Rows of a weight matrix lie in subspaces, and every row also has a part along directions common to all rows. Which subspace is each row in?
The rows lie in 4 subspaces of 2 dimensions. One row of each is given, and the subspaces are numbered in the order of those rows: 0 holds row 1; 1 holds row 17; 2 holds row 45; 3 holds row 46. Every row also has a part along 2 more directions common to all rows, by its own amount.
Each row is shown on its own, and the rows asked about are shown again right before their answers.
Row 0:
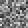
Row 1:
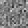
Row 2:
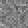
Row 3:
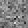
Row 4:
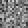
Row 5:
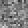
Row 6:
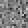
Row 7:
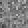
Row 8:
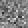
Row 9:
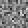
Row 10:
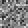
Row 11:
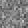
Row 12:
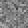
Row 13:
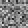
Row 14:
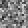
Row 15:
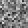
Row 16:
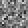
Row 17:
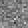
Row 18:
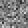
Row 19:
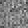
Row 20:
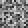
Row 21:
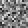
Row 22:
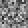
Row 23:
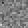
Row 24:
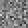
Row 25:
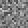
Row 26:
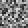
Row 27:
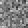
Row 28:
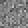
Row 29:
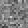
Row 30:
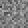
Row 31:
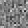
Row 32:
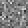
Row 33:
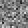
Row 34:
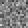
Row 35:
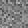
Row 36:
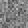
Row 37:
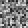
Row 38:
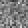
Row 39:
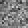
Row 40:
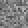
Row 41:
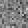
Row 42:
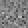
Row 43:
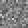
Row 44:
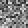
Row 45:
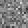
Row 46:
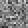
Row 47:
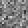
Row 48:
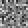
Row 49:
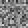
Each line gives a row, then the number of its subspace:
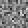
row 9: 2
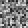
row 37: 3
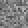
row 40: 0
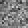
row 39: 0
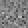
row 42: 1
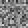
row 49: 3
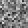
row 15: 2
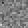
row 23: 3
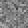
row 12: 0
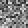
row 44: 3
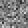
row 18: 2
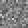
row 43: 1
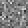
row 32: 1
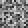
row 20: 2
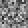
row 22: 1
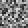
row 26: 1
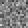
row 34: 3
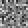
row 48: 0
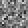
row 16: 1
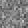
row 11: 2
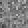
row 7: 0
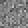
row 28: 0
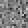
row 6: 2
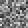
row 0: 3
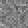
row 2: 0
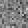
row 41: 2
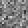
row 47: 1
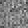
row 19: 0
